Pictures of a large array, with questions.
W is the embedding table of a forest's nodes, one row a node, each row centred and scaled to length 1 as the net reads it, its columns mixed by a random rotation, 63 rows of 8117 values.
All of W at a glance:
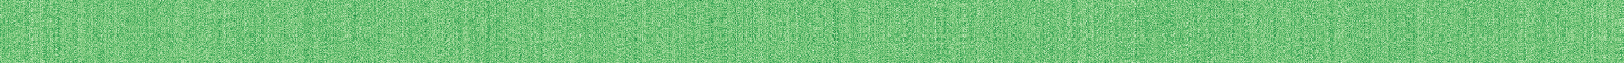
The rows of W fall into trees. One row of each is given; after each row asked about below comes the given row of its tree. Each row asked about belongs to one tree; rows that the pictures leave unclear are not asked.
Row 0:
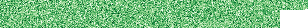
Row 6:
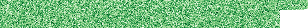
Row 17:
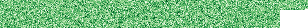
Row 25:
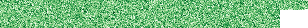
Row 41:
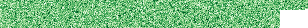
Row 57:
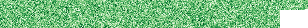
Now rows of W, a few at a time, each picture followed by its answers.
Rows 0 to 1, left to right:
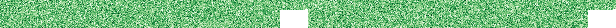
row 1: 41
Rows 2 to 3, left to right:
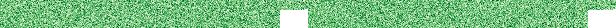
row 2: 25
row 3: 6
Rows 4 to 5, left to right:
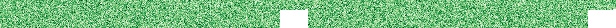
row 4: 6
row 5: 57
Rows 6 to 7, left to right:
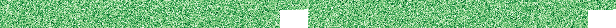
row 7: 41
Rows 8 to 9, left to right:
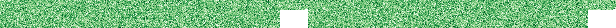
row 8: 17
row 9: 25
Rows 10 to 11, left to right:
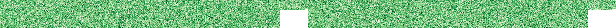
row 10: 17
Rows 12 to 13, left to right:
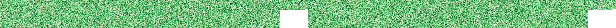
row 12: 41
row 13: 0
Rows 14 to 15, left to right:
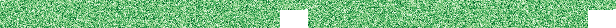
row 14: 17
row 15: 57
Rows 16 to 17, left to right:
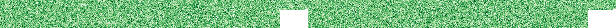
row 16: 57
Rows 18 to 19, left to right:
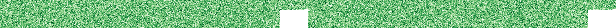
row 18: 6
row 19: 25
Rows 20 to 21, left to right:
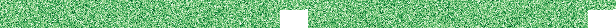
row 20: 6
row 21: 6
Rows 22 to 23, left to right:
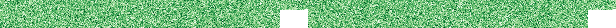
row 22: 25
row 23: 25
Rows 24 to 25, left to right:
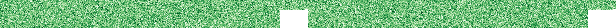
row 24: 0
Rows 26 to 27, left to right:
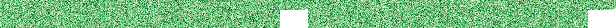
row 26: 41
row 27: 6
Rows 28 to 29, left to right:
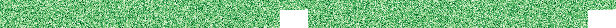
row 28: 17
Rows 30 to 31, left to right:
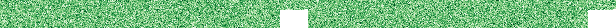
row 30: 25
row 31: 6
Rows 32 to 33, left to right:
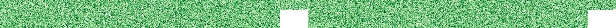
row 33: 41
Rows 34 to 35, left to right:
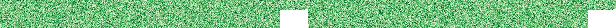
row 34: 6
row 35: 6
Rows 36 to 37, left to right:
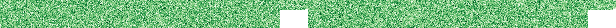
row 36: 6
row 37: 57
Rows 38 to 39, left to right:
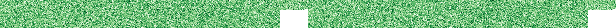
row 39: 25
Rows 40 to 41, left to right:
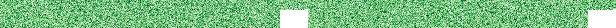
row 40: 25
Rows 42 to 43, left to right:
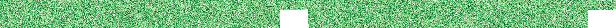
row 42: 0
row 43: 6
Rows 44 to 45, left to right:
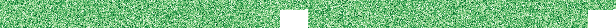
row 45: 41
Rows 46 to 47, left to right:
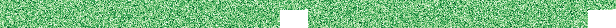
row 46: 17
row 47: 6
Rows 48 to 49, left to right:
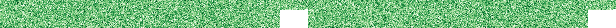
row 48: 25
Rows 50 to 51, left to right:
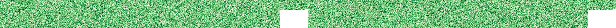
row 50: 17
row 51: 41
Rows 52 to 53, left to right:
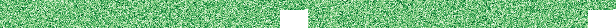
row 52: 17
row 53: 41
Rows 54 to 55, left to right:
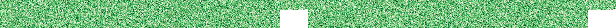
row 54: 25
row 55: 25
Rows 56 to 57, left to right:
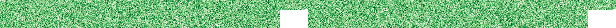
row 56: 17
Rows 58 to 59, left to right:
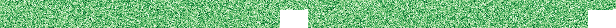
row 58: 25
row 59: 17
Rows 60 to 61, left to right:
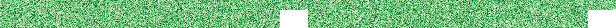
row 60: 41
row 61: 0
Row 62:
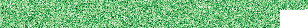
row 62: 41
